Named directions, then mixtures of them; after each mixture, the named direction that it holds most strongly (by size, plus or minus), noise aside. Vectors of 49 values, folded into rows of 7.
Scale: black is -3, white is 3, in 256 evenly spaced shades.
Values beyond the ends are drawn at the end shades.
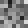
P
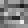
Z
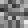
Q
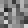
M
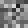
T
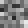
Q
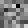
T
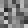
M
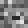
Z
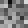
P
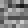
Z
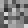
M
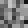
P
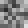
Q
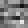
Z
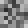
Q
